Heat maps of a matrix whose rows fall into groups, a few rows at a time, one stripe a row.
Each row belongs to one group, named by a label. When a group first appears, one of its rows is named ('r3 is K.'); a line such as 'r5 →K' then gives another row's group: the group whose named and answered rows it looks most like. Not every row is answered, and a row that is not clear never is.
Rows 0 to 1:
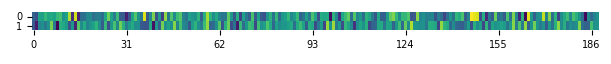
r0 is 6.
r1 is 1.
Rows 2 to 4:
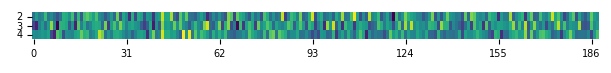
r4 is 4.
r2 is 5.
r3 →1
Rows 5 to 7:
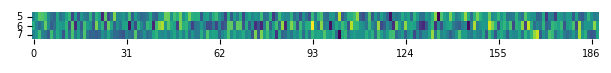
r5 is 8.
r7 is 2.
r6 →5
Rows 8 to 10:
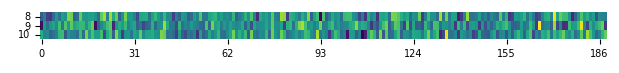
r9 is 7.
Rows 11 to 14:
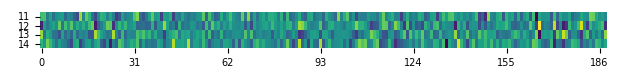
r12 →7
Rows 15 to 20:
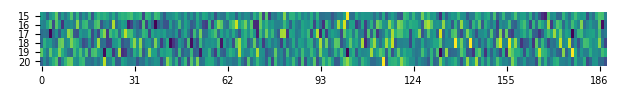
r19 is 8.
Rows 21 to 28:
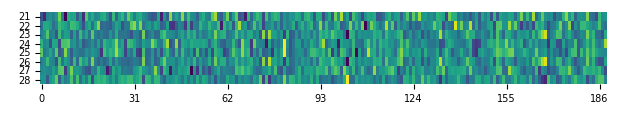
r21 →1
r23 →2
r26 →2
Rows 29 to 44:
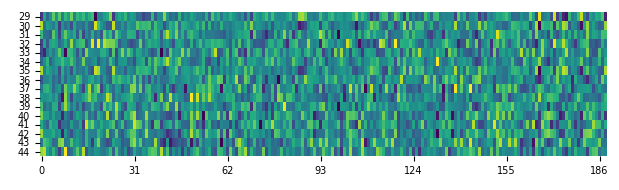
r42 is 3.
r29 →7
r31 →5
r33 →1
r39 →5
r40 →3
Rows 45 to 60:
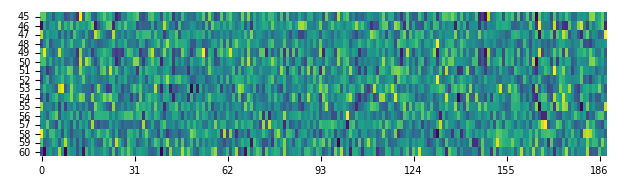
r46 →7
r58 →3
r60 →1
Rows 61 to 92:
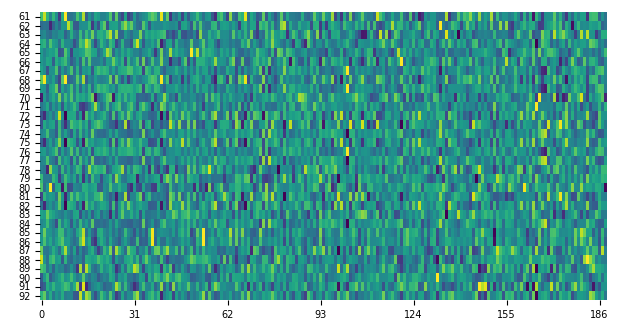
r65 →4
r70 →7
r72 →1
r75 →1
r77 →2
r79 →5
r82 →1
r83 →8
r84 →2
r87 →5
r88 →3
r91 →6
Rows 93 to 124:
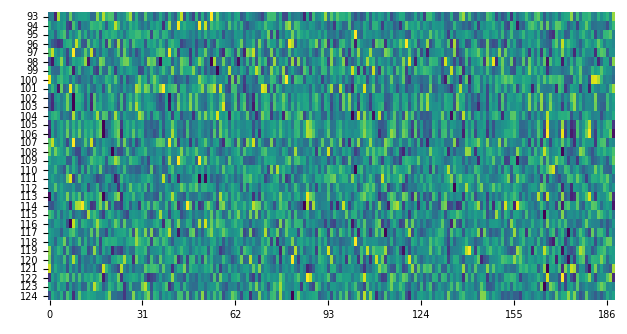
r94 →4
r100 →3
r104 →4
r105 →7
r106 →7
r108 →8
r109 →4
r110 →2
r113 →7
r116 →4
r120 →5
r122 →7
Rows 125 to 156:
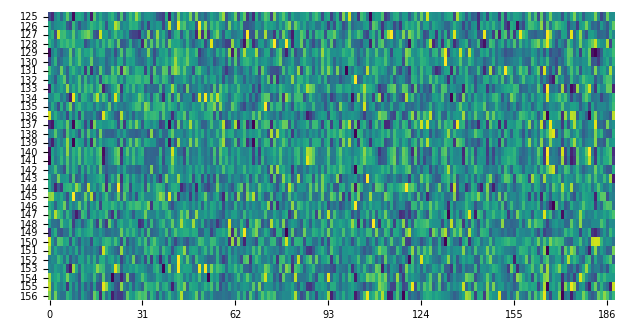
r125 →1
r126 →4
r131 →5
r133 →7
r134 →4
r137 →1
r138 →2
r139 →1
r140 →7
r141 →7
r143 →5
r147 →8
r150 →3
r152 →5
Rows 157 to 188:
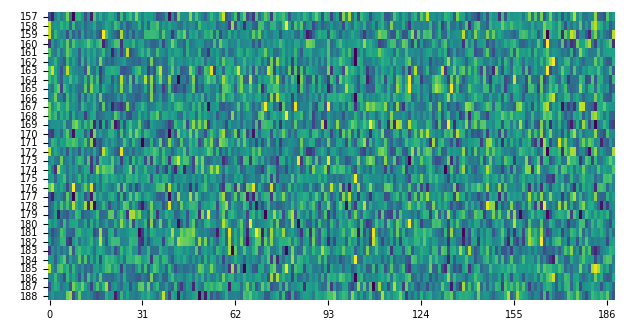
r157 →1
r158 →3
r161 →8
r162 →2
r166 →2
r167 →8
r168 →3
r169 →8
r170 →1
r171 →6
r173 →5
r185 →3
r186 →2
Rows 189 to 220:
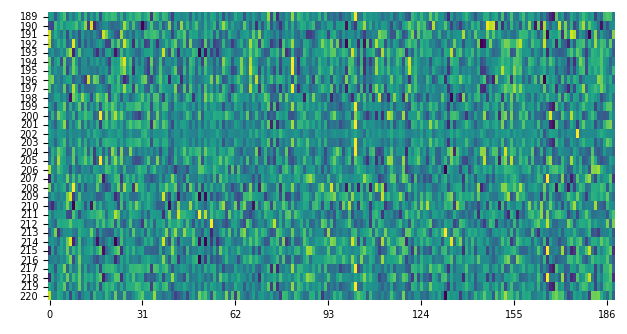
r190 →6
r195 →5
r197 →5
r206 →3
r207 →7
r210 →1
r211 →4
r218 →7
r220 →3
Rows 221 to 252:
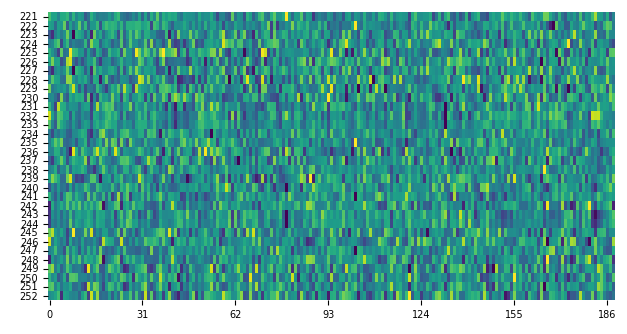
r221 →3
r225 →5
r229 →5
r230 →5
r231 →3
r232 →3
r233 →3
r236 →4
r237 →6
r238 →6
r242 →7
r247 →2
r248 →7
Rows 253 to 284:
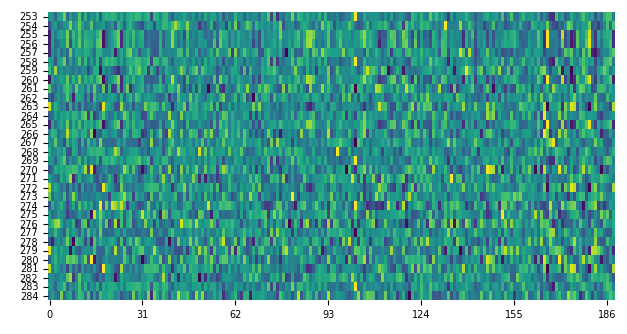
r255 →7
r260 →7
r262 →1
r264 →6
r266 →6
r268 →4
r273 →5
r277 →2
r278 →1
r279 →3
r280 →6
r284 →5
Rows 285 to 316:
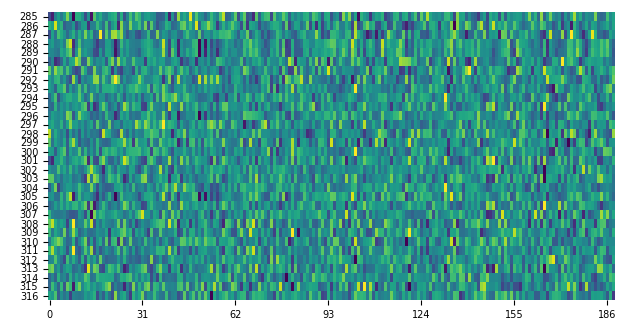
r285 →1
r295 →6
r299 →5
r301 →6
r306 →6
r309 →5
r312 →2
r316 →3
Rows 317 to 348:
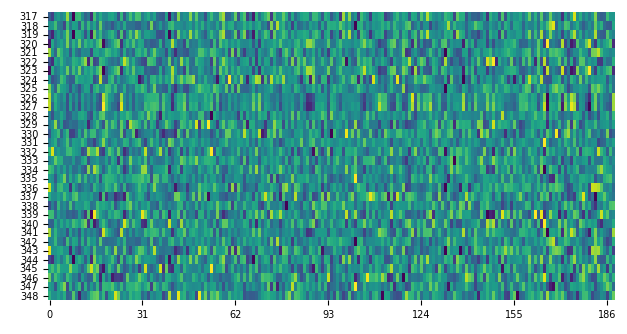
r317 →1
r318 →2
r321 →3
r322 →6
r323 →7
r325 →3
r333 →8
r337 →8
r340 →6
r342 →2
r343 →3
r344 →1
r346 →8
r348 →4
